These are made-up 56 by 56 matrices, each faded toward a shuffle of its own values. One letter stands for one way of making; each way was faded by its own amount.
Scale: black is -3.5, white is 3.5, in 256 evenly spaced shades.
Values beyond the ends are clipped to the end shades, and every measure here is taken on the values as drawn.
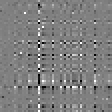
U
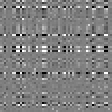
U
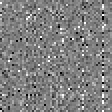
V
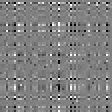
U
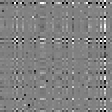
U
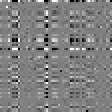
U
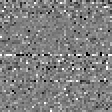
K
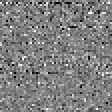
K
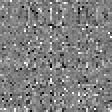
V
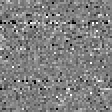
K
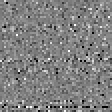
K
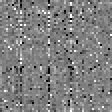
V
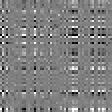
U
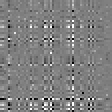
U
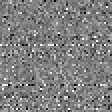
K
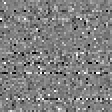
K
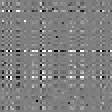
U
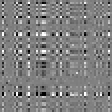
U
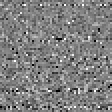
K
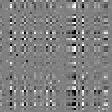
U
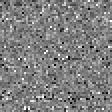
K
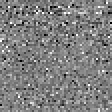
K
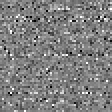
K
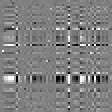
U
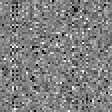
V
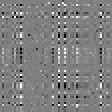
U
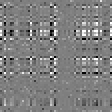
U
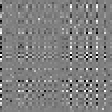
U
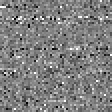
K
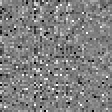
V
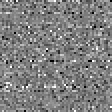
K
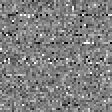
K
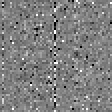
V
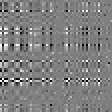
U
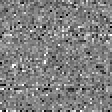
K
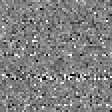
K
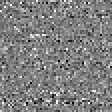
K
